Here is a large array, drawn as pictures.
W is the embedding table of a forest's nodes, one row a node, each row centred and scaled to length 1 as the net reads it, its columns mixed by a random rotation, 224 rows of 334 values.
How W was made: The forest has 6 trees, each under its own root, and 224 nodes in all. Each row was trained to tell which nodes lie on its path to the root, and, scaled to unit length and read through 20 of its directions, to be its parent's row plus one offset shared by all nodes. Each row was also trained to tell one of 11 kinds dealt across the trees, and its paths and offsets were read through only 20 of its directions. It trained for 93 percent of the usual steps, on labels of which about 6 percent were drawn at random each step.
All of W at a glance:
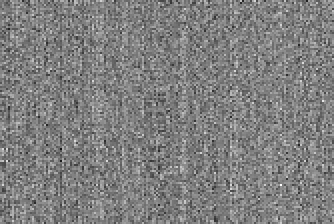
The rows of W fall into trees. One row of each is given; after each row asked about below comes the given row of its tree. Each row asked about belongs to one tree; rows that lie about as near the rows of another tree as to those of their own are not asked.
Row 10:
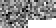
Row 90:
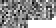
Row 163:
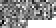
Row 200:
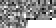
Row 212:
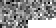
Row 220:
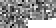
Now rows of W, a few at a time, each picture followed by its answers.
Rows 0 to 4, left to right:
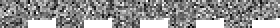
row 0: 90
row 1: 90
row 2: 212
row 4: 220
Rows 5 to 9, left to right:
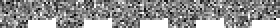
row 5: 212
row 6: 90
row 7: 10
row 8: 10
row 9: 200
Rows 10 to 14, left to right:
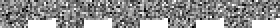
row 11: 212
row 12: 10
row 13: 220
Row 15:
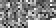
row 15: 220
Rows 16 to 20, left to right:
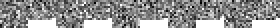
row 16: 220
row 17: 220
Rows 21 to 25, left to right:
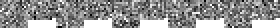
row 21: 200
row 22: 200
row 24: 220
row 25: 10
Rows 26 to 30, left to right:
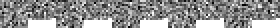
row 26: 163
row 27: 163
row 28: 10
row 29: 200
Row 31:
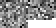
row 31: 90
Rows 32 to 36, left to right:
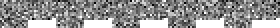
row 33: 90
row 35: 90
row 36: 90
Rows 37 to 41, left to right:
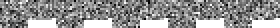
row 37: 10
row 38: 10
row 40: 220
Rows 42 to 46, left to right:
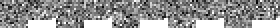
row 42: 220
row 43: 212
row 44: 90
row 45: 163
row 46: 90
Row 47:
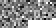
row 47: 90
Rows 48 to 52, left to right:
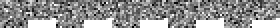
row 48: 10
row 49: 163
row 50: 90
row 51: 220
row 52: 220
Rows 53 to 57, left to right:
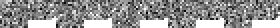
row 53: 10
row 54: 220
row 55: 200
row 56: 163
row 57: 163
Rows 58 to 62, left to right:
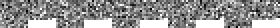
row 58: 90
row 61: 163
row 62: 10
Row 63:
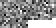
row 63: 10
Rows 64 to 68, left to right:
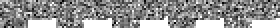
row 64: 10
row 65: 163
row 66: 163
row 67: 10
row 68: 163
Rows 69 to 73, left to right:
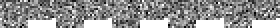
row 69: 90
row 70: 10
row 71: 10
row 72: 90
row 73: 200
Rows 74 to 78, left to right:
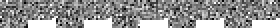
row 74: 220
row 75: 220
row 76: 220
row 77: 90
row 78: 90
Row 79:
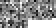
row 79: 10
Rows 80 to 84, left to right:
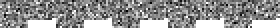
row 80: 200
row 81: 220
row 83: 200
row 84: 200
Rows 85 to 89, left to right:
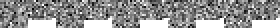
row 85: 163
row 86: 220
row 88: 90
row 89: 200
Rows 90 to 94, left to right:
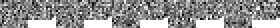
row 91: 220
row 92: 220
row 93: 220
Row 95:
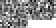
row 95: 200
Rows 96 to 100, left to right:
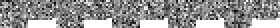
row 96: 90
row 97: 10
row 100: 163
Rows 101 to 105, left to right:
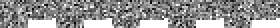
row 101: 163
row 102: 10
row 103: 10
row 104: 212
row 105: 163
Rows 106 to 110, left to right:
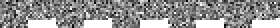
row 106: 220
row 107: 10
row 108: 220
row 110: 90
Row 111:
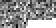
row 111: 163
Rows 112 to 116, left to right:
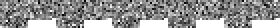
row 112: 10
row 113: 10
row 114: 10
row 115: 90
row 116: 10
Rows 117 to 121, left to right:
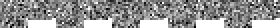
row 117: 10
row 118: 200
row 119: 90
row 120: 10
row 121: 212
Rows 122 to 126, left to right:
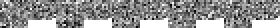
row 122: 200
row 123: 10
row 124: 220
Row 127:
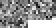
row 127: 220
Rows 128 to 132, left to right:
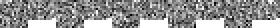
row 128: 10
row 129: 10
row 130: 90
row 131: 10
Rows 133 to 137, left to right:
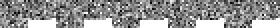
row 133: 163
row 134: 163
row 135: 10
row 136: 163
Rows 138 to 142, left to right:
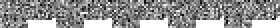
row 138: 200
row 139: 220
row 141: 90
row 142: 163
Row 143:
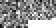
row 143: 220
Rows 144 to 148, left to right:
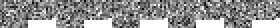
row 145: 90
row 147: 220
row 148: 220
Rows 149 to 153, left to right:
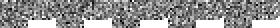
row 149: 220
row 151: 10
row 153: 220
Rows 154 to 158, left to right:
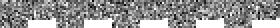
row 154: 220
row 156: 163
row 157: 220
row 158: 200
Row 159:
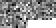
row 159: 163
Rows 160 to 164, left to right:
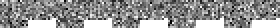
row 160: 10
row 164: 163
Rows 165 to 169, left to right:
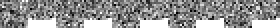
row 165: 163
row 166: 163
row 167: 220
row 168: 10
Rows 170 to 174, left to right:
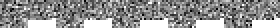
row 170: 163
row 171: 163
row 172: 200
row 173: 200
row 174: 10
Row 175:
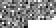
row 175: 212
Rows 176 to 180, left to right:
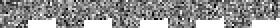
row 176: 212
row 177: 10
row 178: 163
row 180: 200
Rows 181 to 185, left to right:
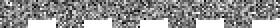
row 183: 220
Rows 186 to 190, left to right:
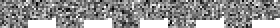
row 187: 163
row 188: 220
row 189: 163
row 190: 10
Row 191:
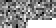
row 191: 163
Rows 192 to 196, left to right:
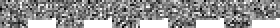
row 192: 220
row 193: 163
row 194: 10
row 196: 10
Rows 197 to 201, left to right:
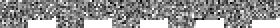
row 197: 220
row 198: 212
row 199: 90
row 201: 220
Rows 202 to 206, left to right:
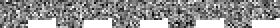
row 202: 220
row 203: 163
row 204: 163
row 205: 10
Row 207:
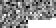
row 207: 220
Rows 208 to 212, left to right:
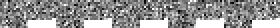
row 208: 220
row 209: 212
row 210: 90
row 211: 163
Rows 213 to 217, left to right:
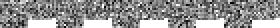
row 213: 10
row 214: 200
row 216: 220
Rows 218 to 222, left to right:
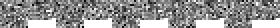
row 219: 220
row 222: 10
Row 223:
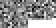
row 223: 163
